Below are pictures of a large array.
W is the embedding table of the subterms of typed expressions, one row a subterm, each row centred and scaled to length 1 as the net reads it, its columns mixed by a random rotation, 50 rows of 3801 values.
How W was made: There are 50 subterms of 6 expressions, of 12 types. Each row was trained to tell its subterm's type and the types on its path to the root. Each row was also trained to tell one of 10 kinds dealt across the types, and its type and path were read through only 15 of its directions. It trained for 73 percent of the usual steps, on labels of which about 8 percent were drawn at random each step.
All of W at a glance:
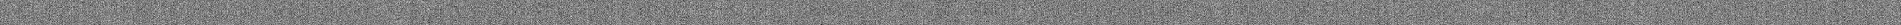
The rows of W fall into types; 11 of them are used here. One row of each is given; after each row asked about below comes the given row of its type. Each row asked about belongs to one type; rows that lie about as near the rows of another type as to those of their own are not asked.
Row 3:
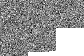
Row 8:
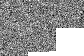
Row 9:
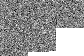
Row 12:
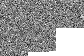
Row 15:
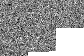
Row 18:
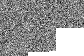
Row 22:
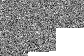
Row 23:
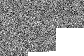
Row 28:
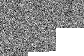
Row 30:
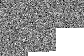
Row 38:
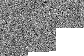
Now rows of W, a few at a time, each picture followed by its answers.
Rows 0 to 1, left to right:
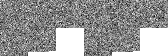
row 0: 28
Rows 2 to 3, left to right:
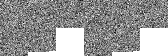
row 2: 23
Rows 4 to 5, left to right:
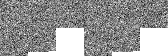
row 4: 22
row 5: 23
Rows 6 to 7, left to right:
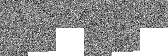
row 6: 8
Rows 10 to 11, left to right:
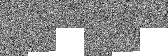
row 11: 8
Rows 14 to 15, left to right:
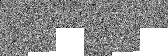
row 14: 30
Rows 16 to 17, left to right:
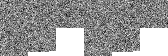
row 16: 3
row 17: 18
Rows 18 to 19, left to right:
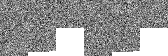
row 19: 12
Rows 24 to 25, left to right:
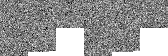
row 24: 28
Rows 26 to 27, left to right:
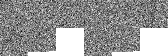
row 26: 18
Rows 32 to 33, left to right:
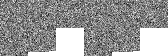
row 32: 22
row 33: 38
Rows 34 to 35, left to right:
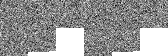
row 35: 28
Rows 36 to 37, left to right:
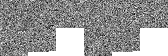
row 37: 18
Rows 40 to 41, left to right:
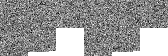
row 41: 38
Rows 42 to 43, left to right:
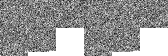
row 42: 23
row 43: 23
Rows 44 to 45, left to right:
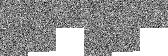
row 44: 38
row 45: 30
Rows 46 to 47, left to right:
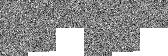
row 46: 18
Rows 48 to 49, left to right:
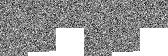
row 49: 30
